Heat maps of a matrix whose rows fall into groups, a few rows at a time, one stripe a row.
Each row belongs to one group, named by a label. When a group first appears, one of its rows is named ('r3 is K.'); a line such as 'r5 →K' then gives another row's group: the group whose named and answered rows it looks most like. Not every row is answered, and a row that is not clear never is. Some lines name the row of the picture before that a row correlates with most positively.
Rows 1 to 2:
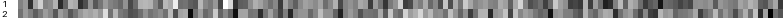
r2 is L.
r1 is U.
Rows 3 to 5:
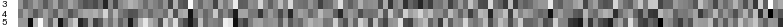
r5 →U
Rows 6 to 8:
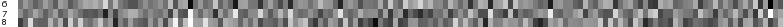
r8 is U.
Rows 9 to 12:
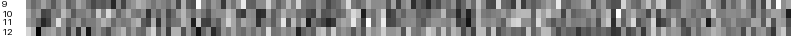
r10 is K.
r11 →K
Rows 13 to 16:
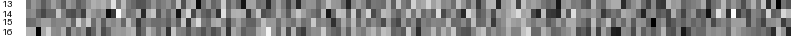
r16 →U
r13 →L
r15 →U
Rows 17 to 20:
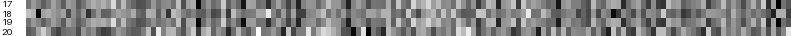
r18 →U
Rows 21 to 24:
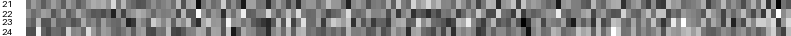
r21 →L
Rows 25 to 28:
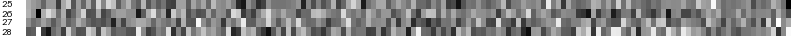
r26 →U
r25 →K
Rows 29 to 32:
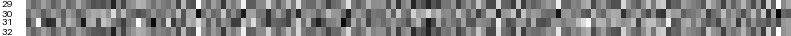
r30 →L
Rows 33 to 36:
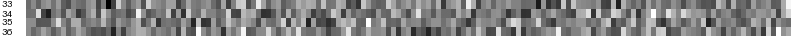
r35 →K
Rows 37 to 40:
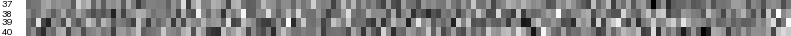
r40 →K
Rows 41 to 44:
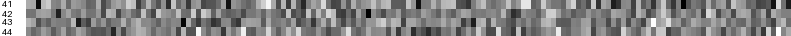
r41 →U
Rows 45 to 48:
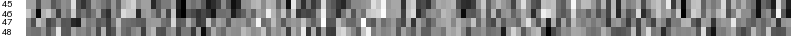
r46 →U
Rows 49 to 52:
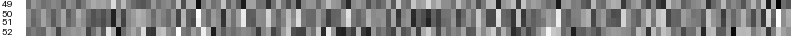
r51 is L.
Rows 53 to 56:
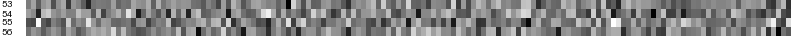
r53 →U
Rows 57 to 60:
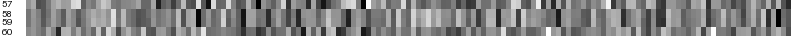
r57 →K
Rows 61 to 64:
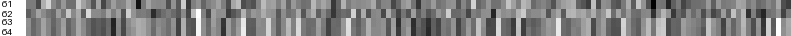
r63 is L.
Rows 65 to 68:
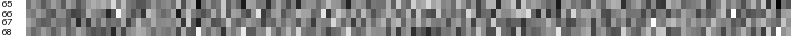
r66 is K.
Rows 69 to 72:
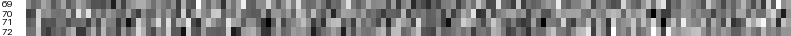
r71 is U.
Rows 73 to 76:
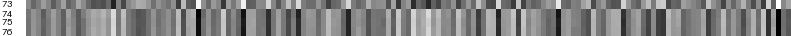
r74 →L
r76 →L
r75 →L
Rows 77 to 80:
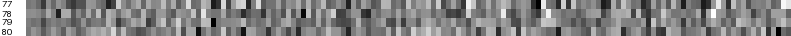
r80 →L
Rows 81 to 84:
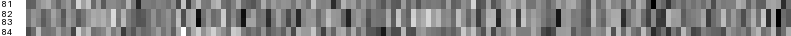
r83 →L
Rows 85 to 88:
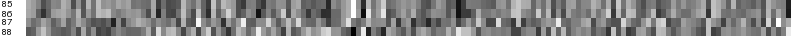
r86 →K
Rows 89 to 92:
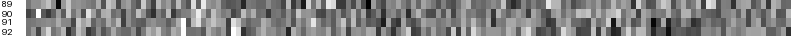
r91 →U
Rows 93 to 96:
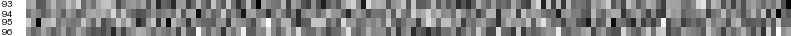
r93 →K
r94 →L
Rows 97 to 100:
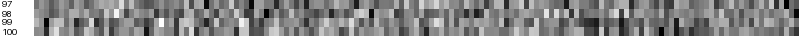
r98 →K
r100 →U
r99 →U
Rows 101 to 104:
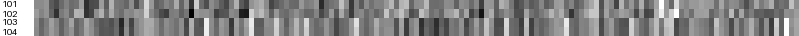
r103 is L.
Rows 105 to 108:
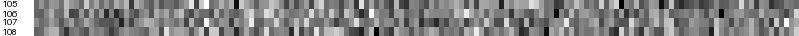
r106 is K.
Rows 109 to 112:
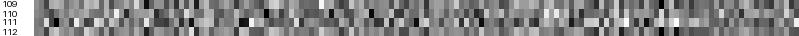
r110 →K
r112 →U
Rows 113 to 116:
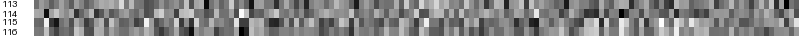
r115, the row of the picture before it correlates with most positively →111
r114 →U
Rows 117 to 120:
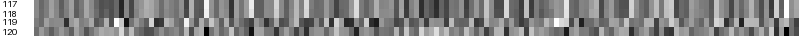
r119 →K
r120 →L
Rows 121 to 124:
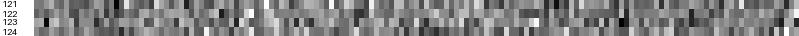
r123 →U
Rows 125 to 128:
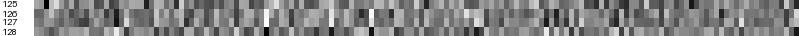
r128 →K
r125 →U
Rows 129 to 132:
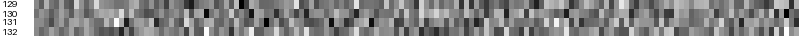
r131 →K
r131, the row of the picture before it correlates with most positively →128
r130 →L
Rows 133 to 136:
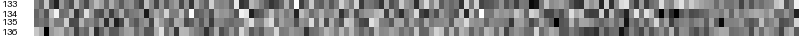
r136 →U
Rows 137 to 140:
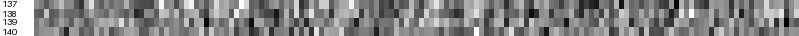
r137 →U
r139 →L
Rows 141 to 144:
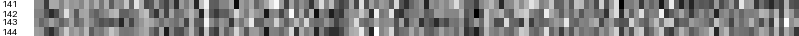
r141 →U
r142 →K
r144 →K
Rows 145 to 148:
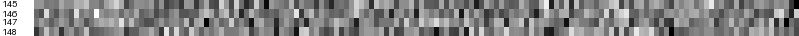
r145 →K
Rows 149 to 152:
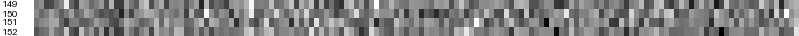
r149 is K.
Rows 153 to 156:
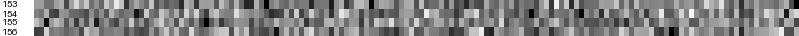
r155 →U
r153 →K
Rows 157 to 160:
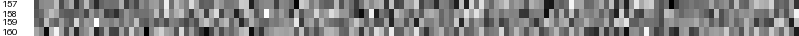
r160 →U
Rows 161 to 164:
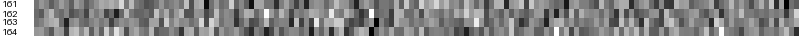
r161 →L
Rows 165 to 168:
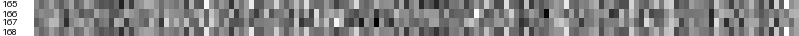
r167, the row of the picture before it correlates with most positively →163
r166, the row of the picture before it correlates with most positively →163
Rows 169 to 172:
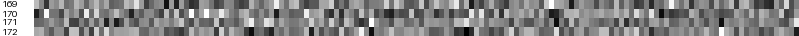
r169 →U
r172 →K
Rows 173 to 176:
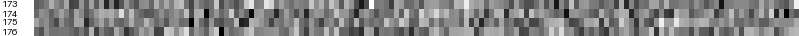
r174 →L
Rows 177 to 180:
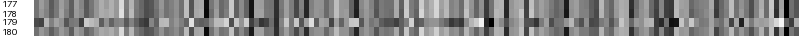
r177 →L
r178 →L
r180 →L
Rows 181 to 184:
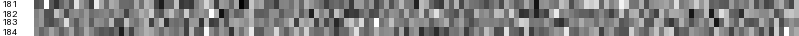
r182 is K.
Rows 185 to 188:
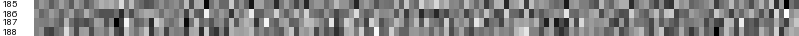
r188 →K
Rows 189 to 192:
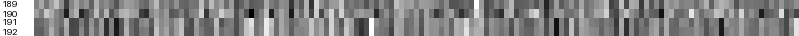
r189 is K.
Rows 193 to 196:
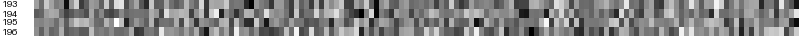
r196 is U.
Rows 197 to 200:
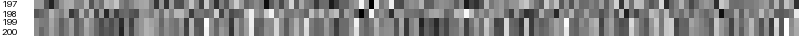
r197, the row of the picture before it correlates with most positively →195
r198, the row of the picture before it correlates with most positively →194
